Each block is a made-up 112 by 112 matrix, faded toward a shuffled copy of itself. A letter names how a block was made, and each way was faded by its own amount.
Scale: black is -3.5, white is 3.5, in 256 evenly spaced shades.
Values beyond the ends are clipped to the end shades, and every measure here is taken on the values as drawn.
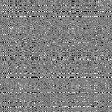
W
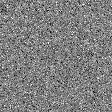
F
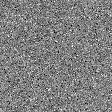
F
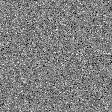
F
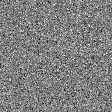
F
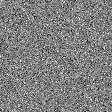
F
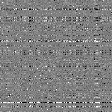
W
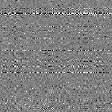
W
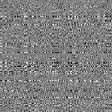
W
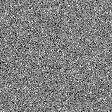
F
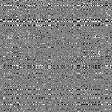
W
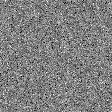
F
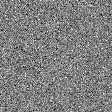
F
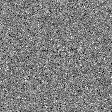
F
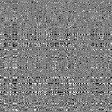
W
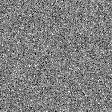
F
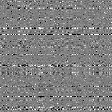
W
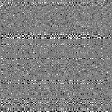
W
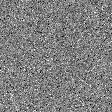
F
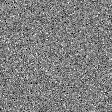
F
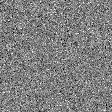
F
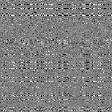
W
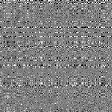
W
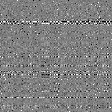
W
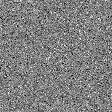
F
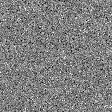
F
